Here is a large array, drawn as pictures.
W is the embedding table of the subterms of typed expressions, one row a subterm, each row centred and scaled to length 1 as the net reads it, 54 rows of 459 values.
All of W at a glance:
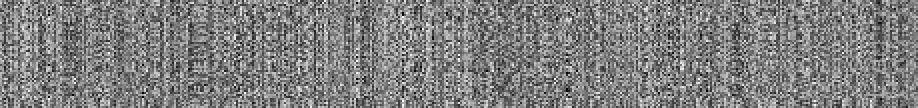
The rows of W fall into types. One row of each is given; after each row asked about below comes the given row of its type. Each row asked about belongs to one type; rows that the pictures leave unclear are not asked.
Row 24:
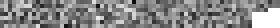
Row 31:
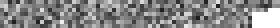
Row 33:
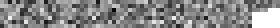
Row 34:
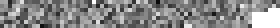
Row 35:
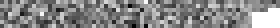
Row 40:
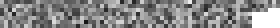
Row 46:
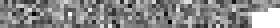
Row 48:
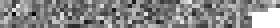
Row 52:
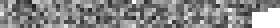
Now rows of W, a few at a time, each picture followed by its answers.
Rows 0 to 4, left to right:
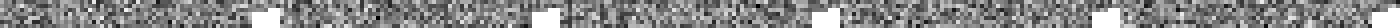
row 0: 46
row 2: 40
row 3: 33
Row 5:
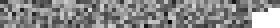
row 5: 24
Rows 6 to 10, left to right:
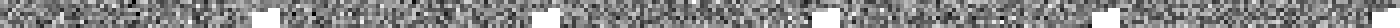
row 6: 35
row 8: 48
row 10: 33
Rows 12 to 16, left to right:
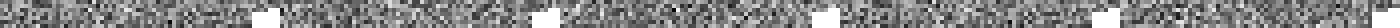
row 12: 24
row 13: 40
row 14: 48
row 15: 24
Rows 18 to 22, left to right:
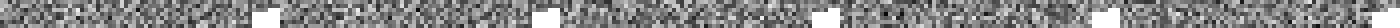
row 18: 33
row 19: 33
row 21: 34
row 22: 40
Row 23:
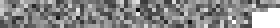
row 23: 48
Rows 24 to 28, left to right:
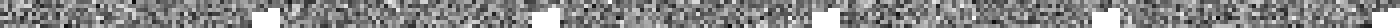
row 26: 34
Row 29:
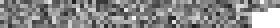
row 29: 46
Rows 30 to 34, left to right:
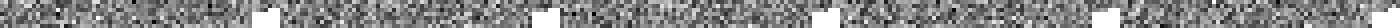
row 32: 31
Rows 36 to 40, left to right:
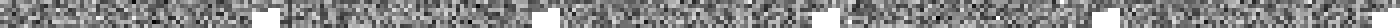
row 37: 40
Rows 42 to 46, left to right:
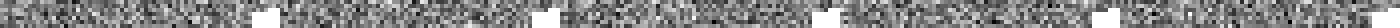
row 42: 48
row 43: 31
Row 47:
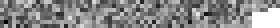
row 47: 34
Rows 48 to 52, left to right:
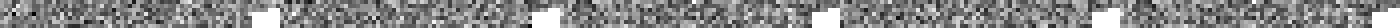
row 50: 52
